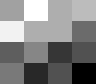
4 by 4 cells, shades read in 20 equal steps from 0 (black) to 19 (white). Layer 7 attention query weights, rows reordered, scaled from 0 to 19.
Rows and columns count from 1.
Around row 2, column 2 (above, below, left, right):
19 10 18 13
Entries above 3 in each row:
4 4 4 2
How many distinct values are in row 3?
4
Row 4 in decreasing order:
9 6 3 0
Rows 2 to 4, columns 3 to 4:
13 8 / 4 6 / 6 0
